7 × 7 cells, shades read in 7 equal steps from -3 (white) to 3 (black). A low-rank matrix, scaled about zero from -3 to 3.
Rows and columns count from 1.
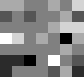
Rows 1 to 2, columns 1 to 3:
-1 -1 0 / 1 0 1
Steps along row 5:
same same same same down up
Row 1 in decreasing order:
0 0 0 -1 -1 -1 -2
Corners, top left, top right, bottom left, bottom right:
-1 -2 2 2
